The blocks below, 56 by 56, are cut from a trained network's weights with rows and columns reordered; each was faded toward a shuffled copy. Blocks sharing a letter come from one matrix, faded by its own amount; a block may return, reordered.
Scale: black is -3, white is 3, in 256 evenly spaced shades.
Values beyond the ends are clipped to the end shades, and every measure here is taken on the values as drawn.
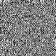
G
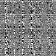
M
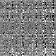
M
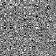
G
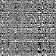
M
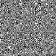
G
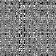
M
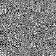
G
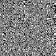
G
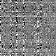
M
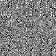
G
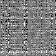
M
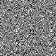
G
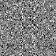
G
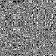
G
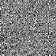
G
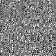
G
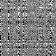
M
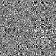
G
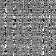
M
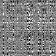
M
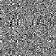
G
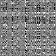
M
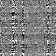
M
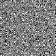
G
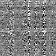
M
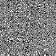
G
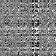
M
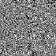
G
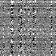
M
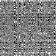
M
